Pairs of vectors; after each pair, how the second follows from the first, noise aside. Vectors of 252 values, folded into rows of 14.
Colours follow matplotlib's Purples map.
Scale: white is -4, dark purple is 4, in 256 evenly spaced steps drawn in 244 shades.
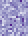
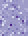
partly zeroed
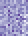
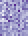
reversed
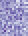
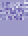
partly zeroed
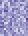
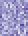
reversed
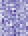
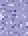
partly zeroed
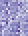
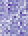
reversed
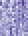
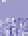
partly zeroed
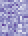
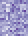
reversed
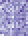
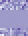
partly zeroed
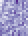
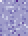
partly zeroed
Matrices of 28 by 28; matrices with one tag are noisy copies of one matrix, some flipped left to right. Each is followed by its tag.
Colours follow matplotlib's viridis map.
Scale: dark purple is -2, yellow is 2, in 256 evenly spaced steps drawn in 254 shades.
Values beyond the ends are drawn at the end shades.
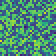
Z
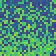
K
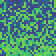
K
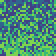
K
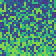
K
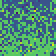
K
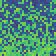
K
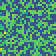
Z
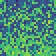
K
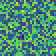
Z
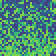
K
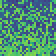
K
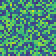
Z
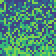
K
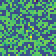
Z
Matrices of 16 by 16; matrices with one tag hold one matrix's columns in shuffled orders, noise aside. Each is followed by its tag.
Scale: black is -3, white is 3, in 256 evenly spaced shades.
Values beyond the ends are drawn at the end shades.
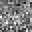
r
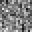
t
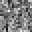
t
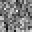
t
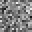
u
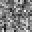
t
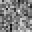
t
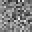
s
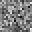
u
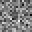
s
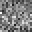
r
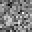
r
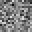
s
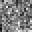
t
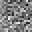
s
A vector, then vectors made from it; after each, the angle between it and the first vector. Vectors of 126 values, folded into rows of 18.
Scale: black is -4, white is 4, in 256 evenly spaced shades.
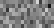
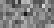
orthogonal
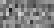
orthogonal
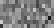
orthogonal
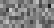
nearly parallel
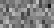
nearly parallel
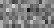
orthogonal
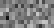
partly opposed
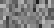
partly opposed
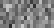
partly opposed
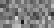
orthogonal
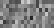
partly opposed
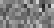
partly aligned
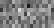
orthogonal
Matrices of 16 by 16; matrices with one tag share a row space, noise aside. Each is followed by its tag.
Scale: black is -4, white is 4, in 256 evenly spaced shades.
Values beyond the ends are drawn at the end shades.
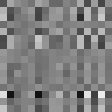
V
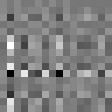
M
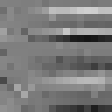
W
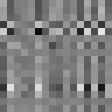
V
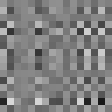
V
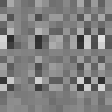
V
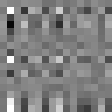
M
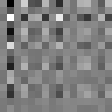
M
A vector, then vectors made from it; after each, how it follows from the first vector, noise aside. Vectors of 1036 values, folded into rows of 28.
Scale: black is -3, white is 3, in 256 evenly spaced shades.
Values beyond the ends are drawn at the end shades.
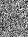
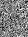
copied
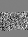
partly zeroed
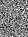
sign-scrambled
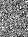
negated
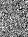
negated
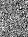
negated
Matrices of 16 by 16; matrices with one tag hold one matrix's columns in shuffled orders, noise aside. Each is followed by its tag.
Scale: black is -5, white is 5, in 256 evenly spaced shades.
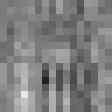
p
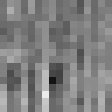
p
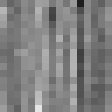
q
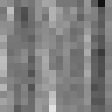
q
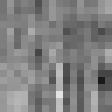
p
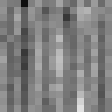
q
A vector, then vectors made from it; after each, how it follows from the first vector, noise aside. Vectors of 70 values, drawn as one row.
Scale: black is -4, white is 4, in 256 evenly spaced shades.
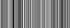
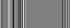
partly zeroed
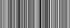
wrapped around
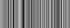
sign-scrambled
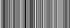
wrapped around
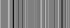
partly zeroed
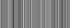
shrunk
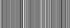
partly zeroed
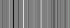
partly zeroed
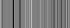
partly zeroed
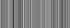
shrunk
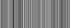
shrunk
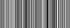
wrapped around
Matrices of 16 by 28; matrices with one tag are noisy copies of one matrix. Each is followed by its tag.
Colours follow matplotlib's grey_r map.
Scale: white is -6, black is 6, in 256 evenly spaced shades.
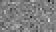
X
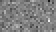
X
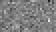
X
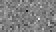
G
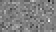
X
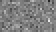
X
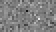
G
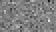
X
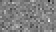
X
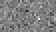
G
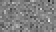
X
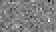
X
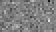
X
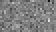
X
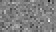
X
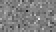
G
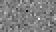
G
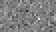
G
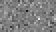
G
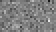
X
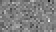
X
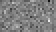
X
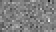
X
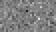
G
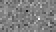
G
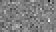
X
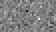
G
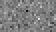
G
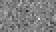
G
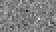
G
